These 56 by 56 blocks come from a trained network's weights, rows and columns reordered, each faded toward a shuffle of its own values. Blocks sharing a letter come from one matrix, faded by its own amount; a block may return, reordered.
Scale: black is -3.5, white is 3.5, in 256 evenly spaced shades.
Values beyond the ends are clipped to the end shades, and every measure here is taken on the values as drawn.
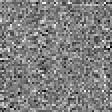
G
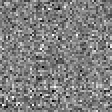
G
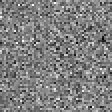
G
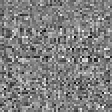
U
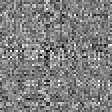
U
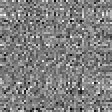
U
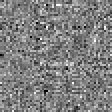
G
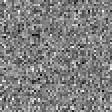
G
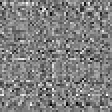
U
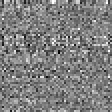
U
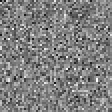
G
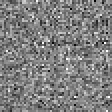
G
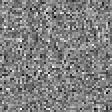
G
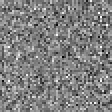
G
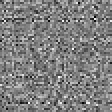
U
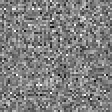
G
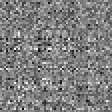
U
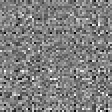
U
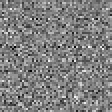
U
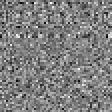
U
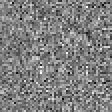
G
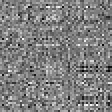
U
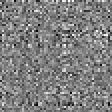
U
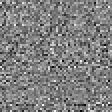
U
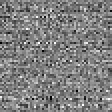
U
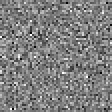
G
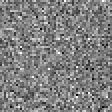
G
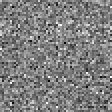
G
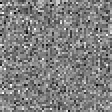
G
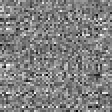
U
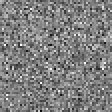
G
